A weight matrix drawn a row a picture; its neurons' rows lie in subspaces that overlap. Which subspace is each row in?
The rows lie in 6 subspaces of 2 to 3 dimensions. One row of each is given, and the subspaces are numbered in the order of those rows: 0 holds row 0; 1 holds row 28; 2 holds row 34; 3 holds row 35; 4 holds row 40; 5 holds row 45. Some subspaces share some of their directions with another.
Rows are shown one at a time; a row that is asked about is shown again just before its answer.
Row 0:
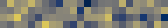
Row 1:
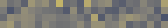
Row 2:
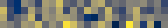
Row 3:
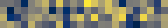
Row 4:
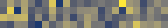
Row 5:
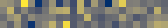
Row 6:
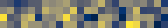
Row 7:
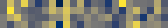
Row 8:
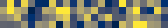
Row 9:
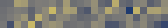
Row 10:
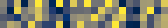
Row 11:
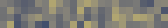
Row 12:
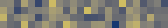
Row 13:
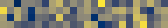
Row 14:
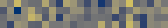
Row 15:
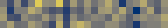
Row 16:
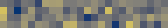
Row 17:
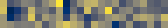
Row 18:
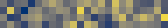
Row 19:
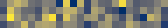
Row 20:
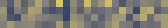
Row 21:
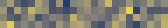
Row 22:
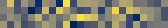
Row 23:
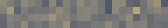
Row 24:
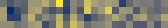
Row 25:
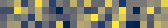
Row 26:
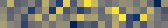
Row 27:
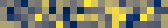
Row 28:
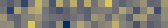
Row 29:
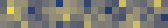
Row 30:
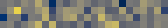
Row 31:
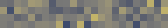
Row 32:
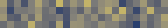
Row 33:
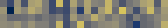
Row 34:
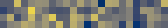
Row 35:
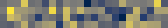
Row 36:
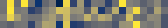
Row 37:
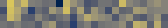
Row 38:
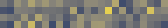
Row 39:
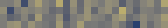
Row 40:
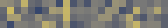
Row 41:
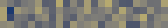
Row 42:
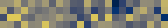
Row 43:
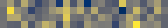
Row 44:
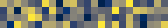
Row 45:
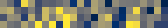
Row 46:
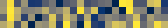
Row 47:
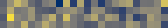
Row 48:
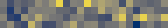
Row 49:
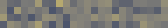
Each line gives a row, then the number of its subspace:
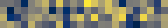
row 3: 3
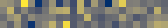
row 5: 1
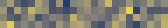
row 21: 4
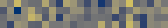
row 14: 2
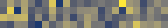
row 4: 5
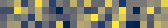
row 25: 5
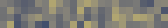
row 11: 0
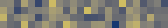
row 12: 5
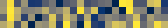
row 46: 4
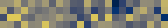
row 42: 0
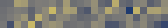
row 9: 4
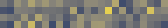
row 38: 4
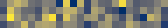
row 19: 2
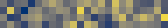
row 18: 0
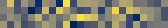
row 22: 3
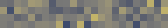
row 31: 0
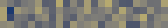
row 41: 2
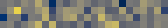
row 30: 5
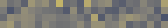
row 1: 0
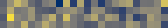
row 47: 2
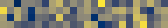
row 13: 2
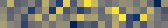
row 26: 3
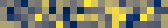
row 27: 3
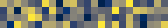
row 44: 2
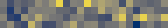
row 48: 0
